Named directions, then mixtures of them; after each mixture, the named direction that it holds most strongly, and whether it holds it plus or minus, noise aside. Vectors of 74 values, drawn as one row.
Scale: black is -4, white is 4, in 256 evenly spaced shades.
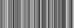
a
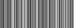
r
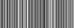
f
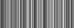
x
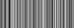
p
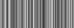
p, minus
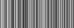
r, minus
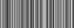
a, minus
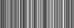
x, plus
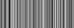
p, plus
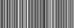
f, plus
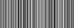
f, minus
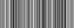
p, minus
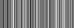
r, plus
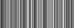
x, plus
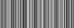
x, plus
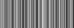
r, minus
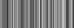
a, minus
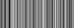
p, plus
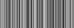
x, minus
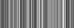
x, plus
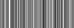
p, minus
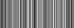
x, plus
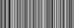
p, plus
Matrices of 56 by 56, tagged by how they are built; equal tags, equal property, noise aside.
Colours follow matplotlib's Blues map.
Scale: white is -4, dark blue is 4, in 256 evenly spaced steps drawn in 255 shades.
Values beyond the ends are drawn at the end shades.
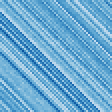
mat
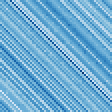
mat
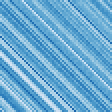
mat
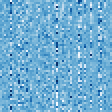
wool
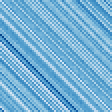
mat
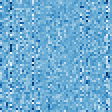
wool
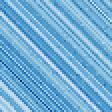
mat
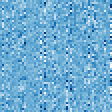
wool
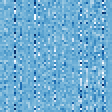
wool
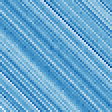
mat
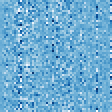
wool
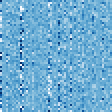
wool
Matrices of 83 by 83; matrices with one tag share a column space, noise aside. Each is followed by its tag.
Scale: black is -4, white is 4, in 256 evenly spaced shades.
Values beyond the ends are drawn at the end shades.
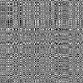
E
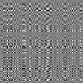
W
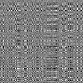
W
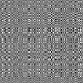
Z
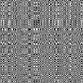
E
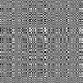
Z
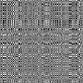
E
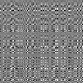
W
